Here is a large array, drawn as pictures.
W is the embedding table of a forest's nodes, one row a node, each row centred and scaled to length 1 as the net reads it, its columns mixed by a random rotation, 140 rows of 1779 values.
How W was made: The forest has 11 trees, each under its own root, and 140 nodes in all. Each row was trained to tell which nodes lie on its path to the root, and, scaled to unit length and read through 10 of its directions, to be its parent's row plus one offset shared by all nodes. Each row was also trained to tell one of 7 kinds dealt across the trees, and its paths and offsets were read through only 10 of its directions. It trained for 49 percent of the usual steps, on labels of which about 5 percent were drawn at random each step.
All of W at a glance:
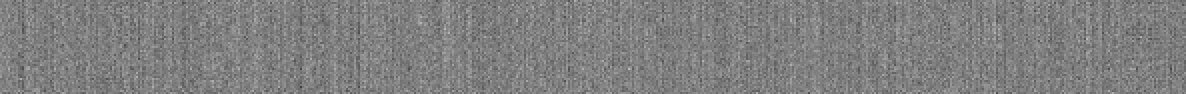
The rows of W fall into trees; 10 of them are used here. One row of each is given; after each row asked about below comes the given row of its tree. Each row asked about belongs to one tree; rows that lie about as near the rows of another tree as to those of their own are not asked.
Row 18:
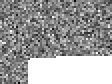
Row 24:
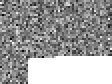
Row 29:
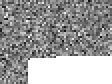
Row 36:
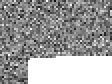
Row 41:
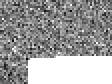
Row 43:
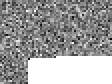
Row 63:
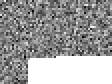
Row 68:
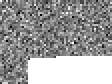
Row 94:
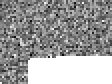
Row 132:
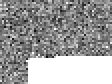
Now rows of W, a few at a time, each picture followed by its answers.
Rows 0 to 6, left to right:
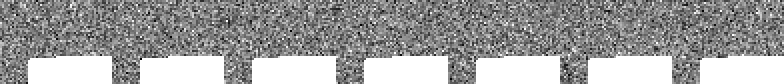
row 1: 43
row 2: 24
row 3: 94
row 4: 29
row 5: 41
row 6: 41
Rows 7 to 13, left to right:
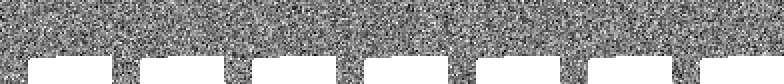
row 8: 68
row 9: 29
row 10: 36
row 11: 24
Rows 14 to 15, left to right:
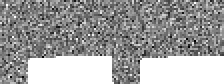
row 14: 68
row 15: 29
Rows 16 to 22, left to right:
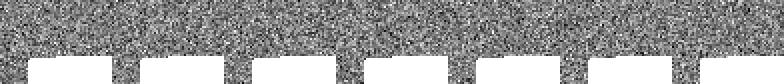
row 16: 94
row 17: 29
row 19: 43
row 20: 36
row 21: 63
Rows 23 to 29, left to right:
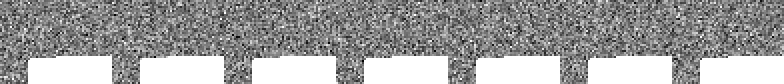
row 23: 29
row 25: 41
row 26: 29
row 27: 29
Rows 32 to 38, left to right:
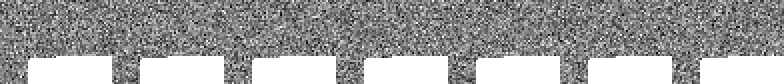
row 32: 68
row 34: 41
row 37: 24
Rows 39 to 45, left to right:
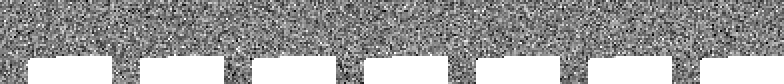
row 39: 68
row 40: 132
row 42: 43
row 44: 36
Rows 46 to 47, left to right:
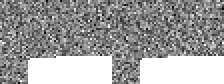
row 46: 18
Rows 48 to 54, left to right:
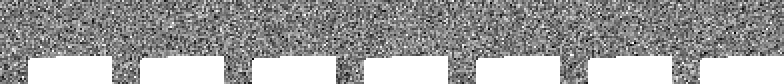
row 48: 41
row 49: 41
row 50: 43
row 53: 68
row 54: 29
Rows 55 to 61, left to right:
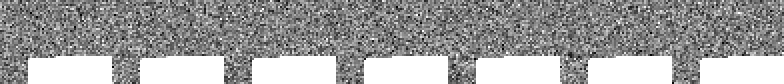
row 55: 132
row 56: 24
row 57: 36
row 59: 41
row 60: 29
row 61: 132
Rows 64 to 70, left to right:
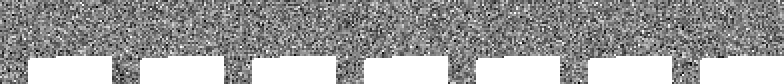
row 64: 132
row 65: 41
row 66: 132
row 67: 18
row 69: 18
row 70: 68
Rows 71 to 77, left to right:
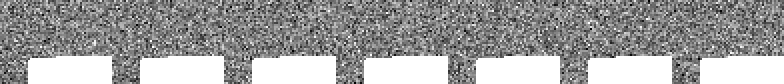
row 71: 43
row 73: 41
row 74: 68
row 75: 68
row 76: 132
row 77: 41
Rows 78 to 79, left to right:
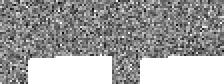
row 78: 36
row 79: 63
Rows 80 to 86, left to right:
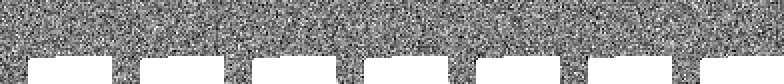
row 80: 36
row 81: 29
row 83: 29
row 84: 36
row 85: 132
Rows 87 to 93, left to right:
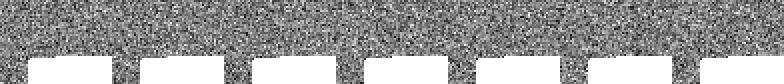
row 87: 41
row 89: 43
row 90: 43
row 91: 43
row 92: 94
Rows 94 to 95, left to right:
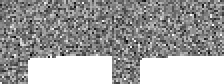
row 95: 29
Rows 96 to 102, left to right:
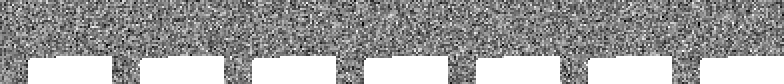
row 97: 68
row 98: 63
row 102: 36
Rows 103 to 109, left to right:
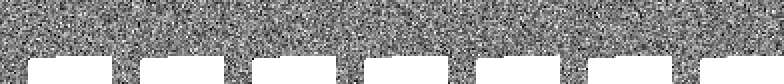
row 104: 36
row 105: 43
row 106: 24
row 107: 132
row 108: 132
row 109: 36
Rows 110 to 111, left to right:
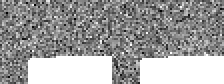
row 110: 36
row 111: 43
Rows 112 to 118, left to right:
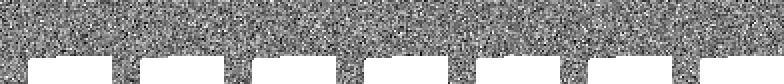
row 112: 63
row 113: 24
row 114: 36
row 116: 132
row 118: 68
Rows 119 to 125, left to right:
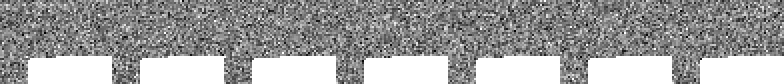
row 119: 18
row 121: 94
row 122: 29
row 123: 41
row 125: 43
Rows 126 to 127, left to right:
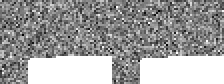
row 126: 18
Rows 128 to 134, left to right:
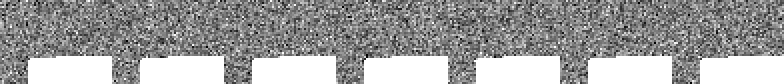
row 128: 24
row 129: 29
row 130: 36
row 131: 36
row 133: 41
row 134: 18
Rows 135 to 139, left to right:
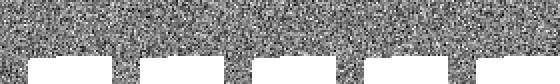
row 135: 68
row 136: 132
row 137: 132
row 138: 41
